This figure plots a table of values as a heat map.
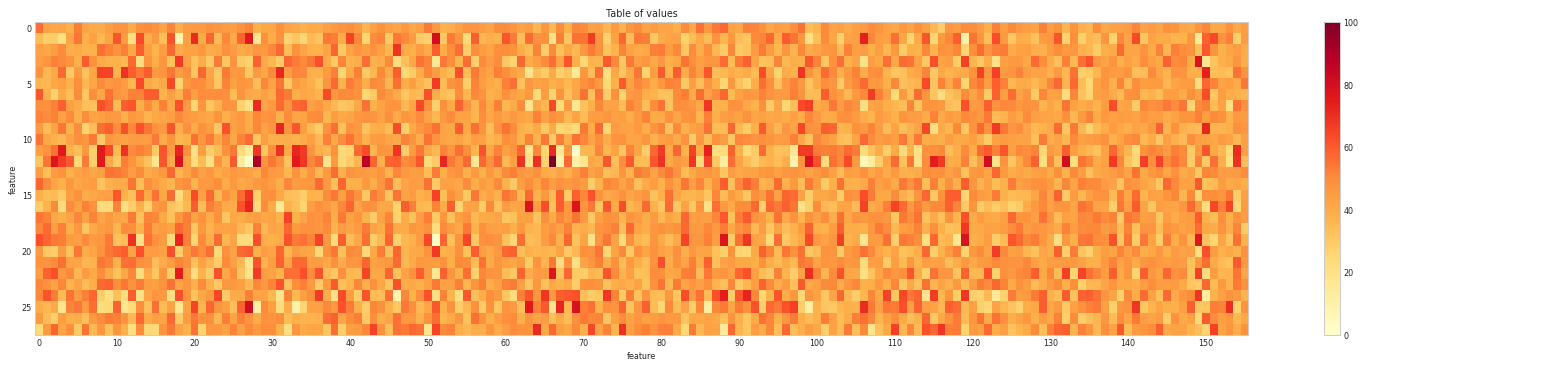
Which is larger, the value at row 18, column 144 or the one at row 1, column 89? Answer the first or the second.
the second
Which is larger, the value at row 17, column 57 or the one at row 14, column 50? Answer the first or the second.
the second
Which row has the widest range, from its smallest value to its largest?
12
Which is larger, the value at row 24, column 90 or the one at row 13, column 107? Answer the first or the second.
the first
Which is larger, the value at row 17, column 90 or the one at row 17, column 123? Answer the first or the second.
the first
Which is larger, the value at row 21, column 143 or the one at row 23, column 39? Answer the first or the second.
the first
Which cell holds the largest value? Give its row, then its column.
12, 66
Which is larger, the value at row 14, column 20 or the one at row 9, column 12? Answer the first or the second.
the second
